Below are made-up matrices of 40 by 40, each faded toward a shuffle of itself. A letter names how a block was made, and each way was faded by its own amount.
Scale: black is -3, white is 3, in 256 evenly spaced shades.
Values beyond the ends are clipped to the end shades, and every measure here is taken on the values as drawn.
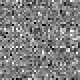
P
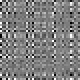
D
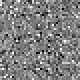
P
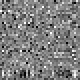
P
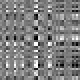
D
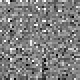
P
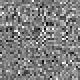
P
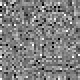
P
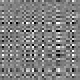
D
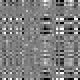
D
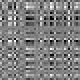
D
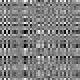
D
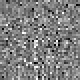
P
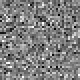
P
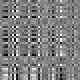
D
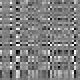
D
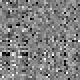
P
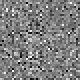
P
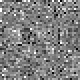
P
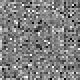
P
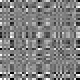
D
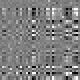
D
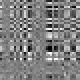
D
